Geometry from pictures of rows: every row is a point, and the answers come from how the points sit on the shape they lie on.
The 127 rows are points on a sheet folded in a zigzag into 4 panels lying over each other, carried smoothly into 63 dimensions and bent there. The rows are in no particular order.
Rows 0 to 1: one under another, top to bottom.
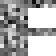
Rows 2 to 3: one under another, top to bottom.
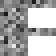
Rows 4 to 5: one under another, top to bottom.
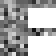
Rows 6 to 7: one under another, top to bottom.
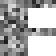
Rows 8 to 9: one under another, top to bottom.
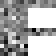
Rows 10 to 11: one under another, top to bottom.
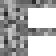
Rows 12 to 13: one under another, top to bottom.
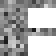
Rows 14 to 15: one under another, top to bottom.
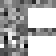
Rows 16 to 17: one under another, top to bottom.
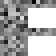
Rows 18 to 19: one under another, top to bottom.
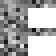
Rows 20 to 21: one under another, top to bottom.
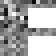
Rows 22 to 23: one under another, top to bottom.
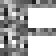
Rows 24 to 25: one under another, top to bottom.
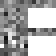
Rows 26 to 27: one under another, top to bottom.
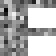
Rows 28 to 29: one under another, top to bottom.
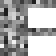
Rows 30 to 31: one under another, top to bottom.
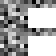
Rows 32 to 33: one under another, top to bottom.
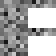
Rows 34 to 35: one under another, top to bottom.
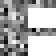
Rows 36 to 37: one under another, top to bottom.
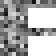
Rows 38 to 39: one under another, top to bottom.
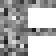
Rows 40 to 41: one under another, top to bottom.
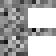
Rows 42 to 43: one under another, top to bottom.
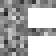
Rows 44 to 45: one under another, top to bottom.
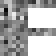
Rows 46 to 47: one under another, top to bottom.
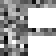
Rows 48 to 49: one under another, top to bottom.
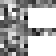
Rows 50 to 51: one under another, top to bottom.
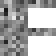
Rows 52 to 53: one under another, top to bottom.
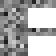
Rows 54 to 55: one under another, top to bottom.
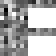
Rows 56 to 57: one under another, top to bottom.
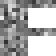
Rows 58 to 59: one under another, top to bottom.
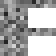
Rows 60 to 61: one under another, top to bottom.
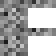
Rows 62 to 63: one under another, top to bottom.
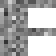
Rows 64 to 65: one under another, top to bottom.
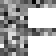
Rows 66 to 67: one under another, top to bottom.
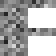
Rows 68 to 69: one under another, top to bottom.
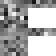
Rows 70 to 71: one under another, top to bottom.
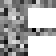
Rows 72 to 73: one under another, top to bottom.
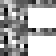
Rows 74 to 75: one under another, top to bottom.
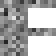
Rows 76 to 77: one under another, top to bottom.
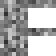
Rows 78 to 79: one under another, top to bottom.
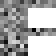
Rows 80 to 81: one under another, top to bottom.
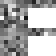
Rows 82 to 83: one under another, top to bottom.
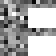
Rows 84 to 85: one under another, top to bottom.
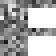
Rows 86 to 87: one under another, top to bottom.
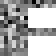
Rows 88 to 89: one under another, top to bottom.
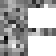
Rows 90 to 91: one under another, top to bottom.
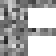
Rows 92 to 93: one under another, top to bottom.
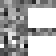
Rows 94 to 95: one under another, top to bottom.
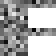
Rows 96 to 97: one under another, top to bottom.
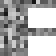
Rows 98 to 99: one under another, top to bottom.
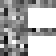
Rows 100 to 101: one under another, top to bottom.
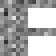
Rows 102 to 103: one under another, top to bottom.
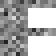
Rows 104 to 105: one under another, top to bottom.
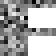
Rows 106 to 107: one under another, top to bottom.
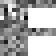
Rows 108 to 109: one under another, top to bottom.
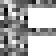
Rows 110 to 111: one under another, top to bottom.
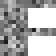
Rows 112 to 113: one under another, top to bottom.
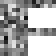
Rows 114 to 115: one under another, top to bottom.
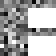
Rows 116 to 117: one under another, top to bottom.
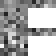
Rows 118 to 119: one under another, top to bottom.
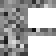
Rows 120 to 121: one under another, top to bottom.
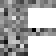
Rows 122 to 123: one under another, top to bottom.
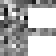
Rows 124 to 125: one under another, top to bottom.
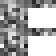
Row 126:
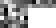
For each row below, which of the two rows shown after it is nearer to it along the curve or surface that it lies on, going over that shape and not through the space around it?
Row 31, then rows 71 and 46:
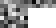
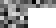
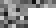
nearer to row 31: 46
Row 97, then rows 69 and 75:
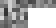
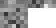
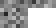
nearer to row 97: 69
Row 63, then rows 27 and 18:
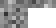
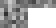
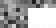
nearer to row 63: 27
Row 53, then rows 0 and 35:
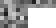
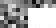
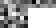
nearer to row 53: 35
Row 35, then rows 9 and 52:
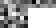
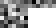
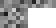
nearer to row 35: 9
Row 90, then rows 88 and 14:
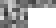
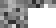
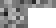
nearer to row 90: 88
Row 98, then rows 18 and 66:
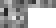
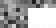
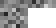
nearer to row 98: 66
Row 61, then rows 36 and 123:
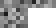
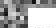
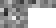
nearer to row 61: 123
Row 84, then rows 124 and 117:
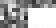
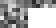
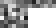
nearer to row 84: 124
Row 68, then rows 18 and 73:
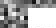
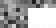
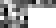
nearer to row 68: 73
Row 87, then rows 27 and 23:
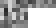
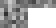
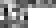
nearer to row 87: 27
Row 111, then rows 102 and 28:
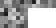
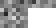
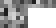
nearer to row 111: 28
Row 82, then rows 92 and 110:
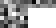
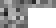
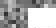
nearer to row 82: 92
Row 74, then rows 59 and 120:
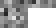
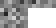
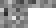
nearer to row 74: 59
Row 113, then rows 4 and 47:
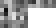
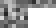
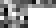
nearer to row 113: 47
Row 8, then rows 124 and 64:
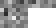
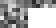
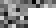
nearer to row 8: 64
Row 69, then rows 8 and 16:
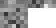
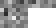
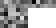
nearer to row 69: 8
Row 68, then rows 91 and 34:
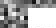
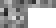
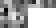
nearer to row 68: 91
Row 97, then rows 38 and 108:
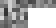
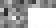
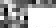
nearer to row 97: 38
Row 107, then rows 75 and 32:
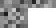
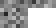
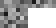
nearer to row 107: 32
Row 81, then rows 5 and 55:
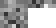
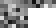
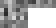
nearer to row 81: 5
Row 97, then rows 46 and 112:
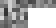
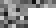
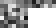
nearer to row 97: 112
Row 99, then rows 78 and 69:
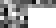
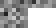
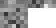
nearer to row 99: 78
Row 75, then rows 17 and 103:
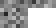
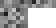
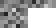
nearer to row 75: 103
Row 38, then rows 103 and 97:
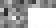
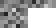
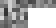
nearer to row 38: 103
